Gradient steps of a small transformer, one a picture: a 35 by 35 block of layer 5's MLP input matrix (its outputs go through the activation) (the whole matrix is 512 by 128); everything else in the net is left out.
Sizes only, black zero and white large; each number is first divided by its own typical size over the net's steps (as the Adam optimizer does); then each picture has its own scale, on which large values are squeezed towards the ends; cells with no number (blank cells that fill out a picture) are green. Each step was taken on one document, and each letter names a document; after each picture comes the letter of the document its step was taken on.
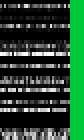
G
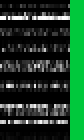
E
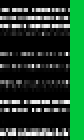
G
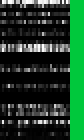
E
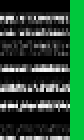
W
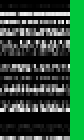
W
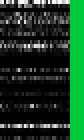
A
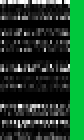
E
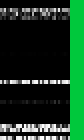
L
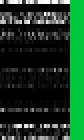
A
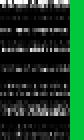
E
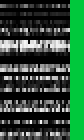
W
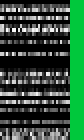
G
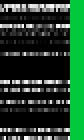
G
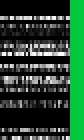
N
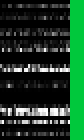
E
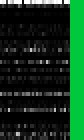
A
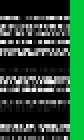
N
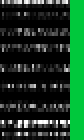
E
